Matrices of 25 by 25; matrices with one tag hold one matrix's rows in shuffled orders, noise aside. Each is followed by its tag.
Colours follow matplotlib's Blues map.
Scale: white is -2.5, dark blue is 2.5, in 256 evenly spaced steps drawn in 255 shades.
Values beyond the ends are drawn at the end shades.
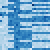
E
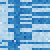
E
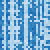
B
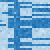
E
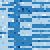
E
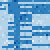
E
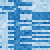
E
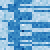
E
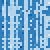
B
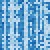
B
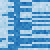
E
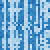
B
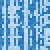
B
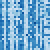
B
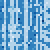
B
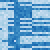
E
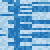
E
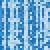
B
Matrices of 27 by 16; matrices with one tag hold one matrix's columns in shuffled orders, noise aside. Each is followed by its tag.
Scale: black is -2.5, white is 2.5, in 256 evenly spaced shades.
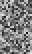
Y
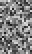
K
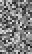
Y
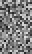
Y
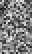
Y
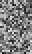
Y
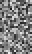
Y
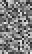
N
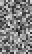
Y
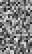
K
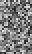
Y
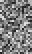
Y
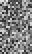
Y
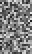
N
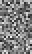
N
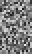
K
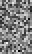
Y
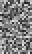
N
